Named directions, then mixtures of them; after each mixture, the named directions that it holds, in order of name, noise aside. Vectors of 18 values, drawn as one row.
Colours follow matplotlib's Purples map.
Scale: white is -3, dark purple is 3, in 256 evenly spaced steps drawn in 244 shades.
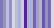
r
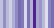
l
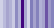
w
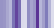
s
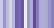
l, s, w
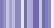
r, s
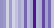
l, r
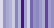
w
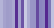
s, w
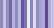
l, w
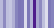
l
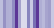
l, s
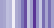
l, r, w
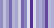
l, w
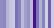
l, r, s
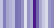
l, s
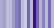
l, r, s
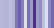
l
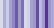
s, w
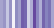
l, r, w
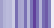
r, s, w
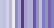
l, r, w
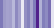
r, s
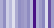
l, r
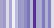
l, r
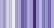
l, r, w
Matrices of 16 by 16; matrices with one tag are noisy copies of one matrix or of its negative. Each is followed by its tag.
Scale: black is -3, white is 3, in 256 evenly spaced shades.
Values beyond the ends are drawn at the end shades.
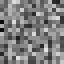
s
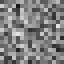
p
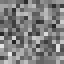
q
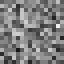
p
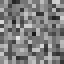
s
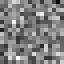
s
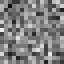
s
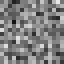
s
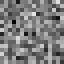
s
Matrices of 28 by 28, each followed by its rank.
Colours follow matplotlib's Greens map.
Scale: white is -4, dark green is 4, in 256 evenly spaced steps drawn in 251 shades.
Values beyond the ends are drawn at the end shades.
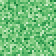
full rank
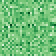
five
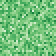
full rank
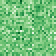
five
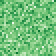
full rank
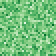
full rank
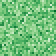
full rank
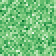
full rank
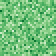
full rank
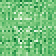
five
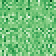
five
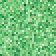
full rank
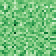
five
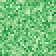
full rank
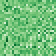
five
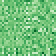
five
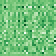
five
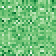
five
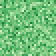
full rank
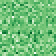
five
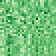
five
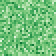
full rank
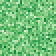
full rank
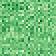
five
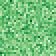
full rank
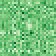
five
